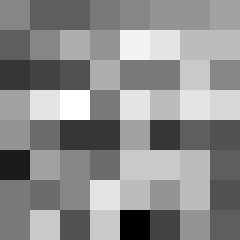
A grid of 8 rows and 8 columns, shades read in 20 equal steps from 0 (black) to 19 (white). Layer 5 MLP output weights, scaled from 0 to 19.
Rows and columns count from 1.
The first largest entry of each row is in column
8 5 7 3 5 5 4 2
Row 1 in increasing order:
7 7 9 10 10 11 11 12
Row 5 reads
11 8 4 4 12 4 7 6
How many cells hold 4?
4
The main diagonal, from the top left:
10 10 6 9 12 15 14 7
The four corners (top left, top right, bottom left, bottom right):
10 12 9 7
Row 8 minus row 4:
-3 -2 -13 6 -17 -9 -6 -9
